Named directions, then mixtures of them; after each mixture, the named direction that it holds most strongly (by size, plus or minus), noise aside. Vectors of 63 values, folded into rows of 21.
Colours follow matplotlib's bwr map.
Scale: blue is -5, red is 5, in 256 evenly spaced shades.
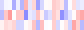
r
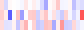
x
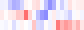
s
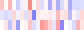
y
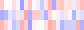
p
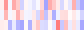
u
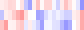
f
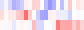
s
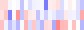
x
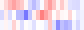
s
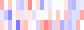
y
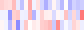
y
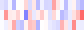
r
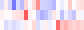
s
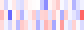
x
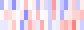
r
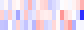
x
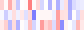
y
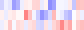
s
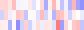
u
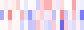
x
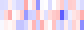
r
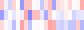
p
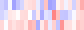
u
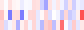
x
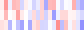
u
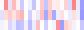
u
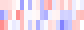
f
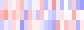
p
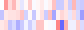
u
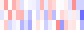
u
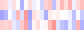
p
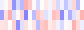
r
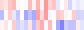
s
